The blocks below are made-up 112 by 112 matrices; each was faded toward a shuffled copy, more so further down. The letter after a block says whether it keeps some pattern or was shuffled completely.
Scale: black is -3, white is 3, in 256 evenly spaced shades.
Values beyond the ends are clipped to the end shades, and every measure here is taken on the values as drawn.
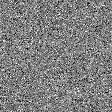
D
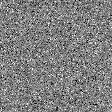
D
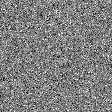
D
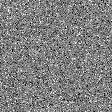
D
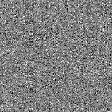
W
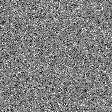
D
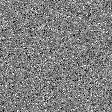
D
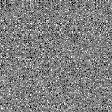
W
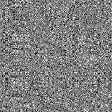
W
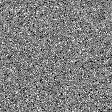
D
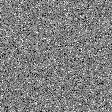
D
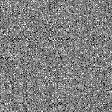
W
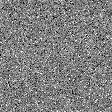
D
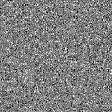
W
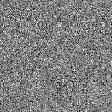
W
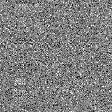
W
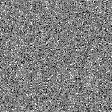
W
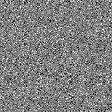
W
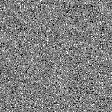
W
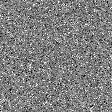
D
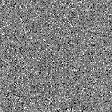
W
